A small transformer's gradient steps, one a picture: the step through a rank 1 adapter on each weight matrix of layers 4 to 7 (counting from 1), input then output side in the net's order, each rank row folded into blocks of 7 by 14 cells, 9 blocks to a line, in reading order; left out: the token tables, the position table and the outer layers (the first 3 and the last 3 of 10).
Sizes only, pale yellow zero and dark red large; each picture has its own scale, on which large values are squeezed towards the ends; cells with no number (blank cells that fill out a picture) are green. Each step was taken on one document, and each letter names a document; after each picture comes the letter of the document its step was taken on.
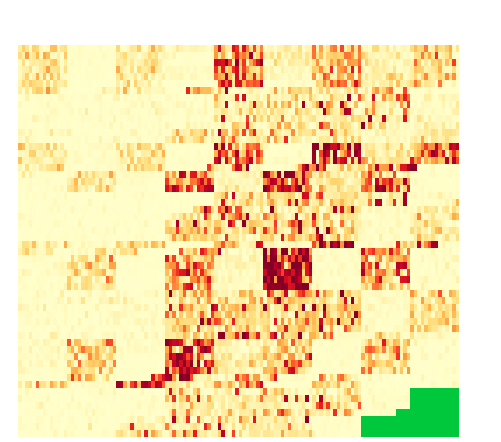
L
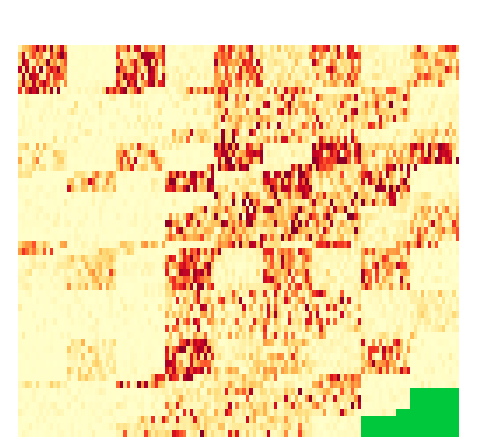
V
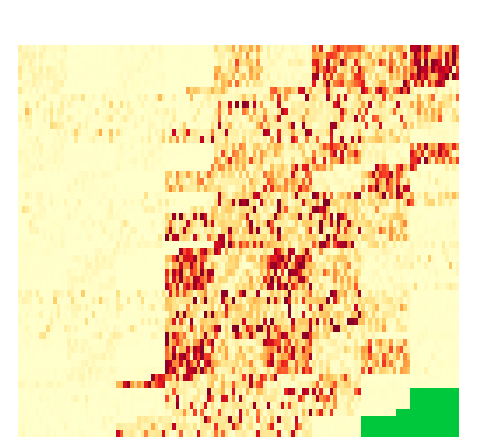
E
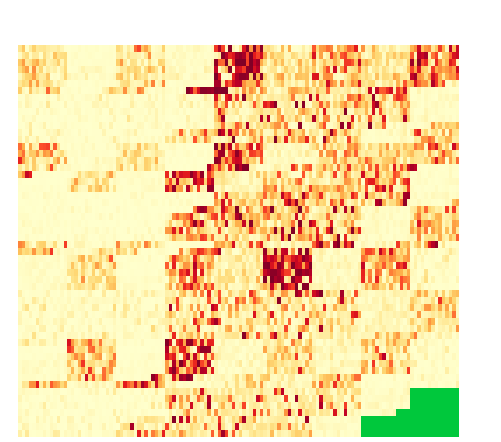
L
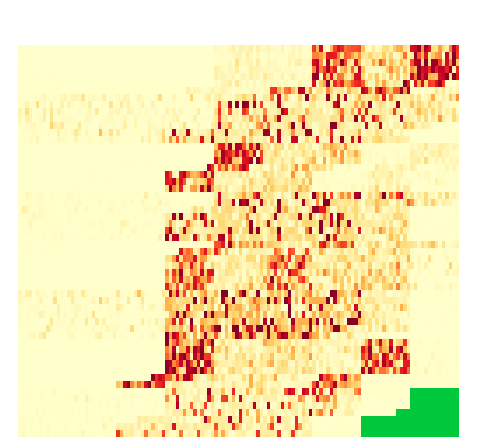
E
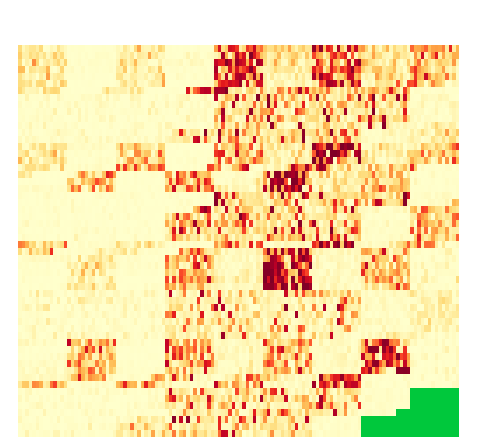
L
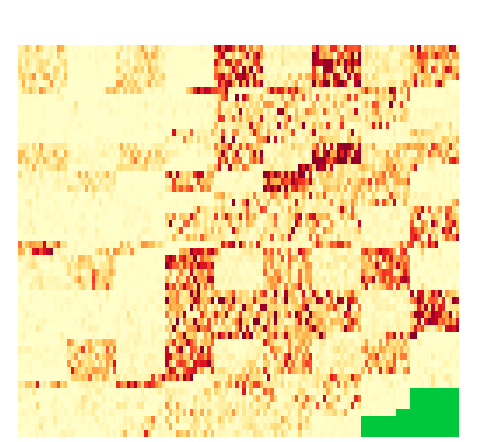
V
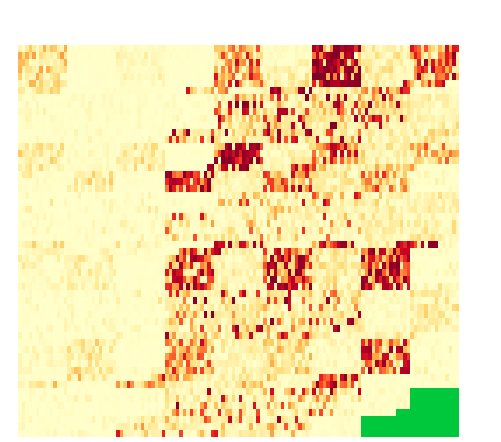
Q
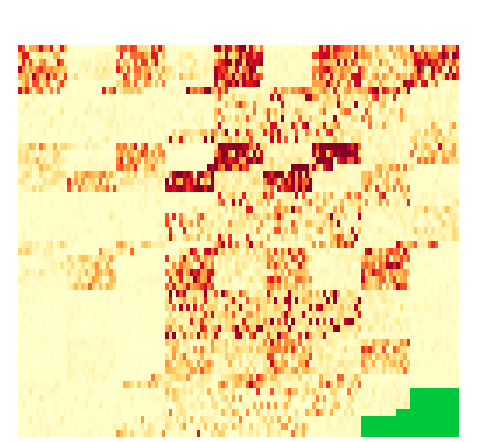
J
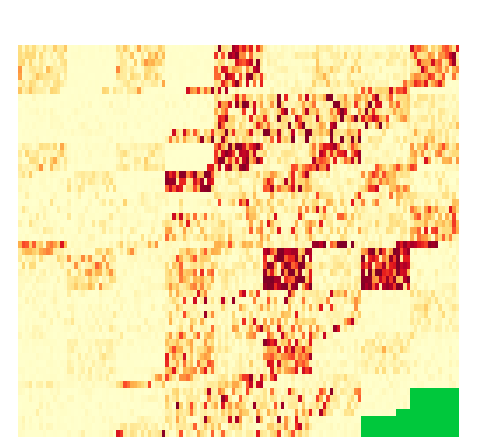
Q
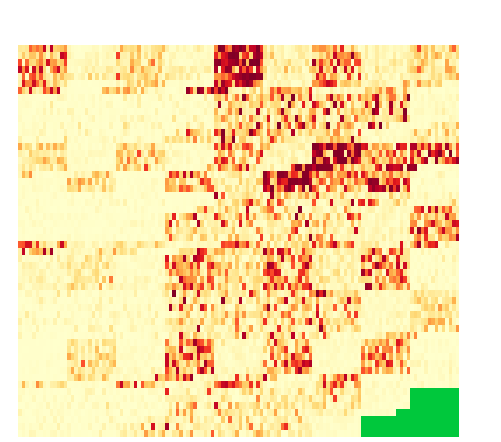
V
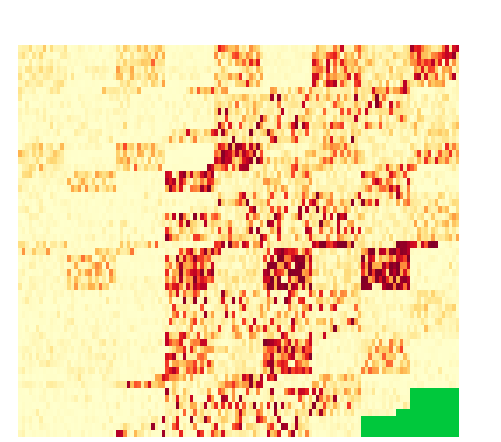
Q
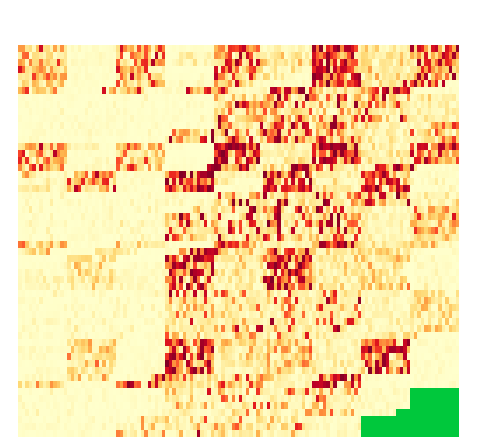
J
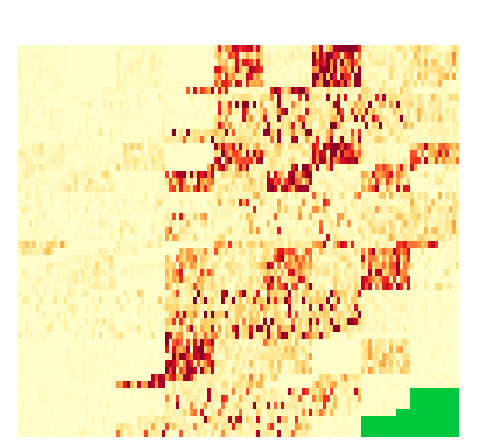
E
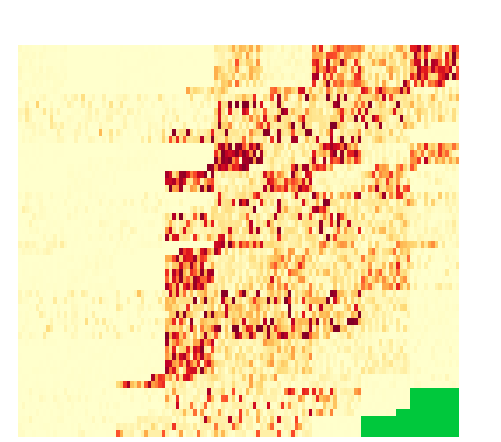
E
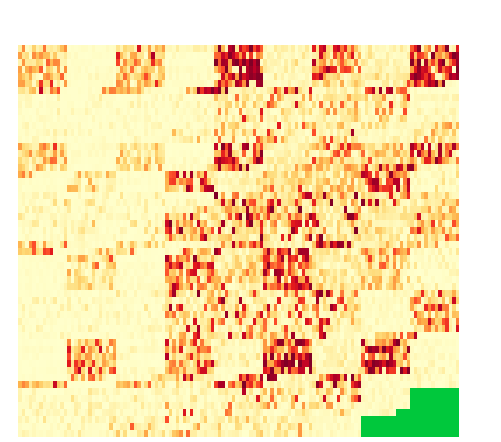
V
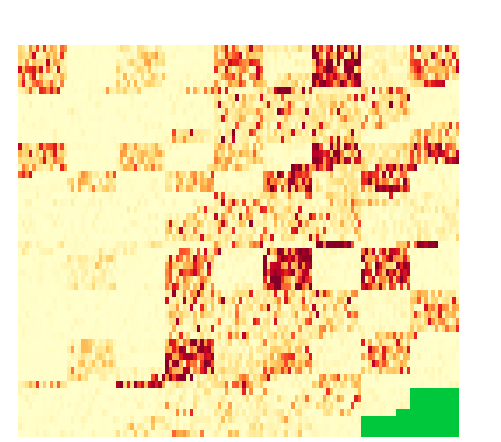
V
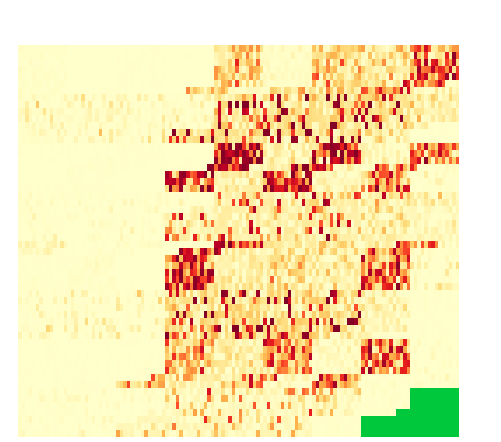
E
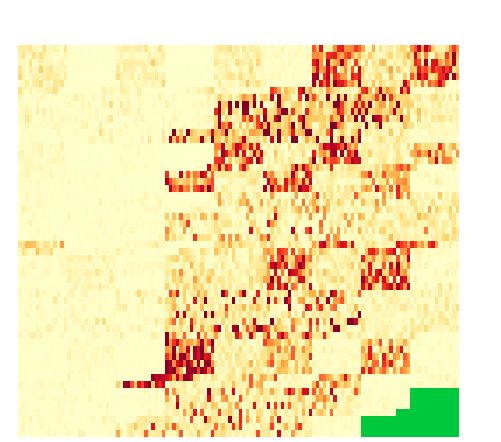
E
